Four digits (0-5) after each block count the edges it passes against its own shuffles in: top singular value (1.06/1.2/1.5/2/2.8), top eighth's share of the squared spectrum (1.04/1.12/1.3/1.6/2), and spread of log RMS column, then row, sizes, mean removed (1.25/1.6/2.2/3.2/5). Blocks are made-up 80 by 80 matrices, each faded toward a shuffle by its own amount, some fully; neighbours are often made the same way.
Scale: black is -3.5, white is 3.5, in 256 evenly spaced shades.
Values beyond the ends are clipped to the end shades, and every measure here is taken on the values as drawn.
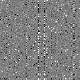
4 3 2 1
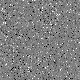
1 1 0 0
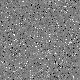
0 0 0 0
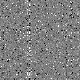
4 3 2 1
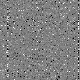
4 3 2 1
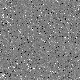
1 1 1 0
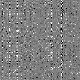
4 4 3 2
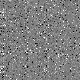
3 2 1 0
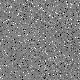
2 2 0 0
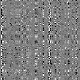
5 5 4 2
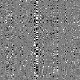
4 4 3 2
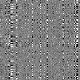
5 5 4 3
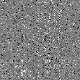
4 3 2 1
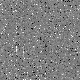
2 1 0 0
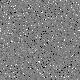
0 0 0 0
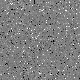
1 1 0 0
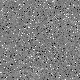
0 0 0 0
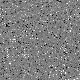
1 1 0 0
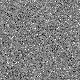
0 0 0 0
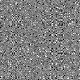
4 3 2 2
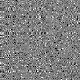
4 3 2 2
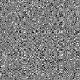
4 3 2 2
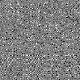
4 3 1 2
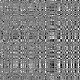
5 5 4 4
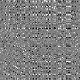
5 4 3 3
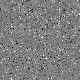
2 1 0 0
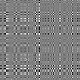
5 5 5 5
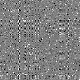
5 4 2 2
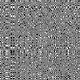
5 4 3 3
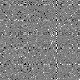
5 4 2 2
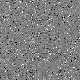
3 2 0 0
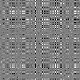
5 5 4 4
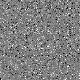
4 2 1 1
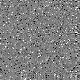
3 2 1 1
